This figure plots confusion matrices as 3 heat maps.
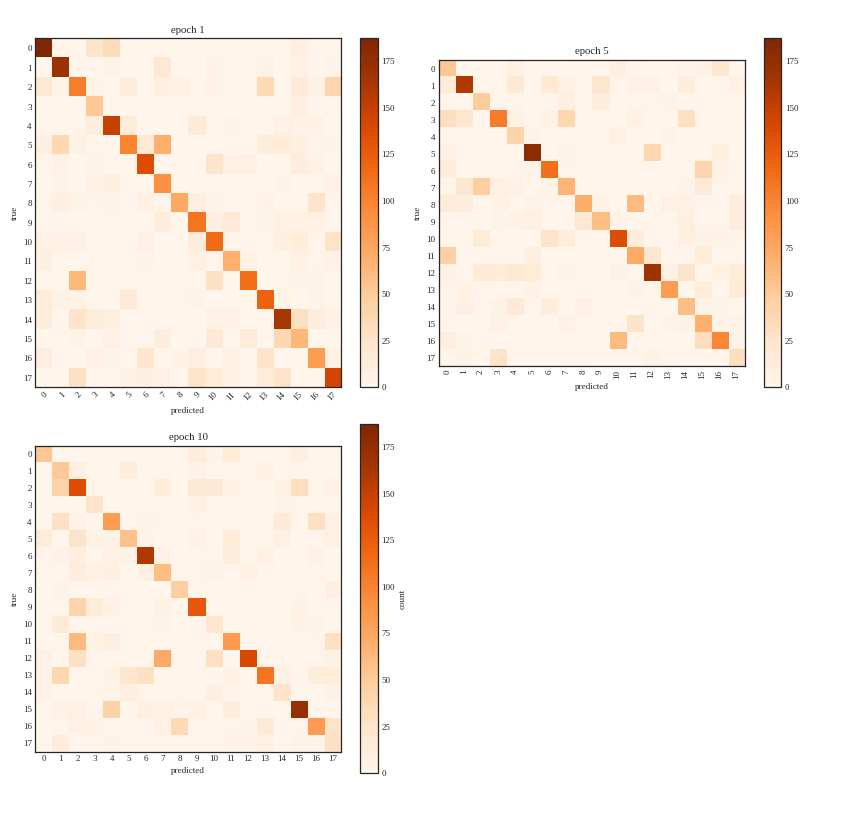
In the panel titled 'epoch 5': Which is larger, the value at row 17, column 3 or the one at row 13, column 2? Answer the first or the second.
the first
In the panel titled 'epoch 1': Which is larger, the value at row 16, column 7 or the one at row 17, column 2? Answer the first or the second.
the second
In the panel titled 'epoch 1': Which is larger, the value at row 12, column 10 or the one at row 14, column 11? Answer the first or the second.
the first
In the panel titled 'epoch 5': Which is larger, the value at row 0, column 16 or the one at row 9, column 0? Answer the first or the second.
the first
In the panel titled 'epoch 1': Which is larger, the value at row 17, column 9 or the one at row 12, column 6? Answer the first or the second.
the first
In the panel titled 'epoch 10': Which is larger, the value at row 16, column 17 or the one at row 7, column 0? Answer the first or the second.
the first
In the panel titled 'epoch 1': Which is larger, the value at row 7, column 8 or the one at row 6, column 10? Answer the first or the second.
the second
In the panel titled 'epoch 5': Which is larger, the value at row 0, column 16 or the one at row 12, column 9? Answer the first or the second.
the first
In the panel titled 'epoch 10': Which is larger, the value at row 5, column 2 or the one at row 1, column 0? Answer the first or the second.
the first
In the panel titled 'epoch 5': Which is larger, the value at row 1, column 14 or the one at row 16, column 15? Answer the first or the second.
the second
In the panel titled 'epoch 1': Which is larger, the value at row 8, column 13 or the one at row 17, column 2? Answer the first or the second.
the second
